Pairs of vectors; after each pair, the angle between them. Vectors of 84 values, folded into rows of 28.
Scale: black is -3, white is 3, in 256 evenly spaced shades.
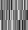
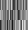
nearly opposite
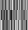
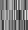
orthogonal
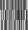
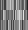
partly opposed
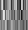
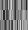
partly opposed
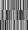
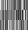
partly aligned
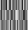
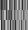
partly aligned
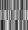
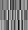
partly opposed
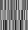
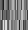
partly opposed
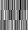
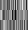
partly opposed
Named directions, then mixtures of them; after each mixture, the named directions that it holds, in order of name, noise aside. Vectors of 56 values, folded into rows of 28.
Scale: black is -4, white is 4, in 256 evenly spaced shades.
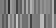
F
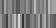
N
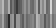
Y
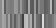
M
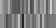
M, N, Y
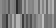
F, N, Y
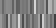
M, N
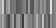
M, Y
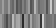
M, N, Y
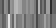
Y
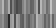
Y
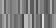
M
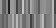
F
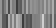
F, N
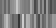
N, Y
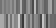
M, N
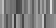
F, M, Y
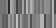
F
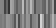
F, N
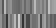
N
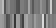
F, M, Y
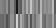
F, M, Y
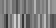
N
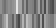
F, N, Y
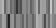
Y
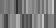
F, N, Y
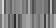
M, N, Y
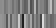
M, N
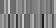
F, M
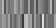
M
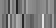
F, M, N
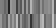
F
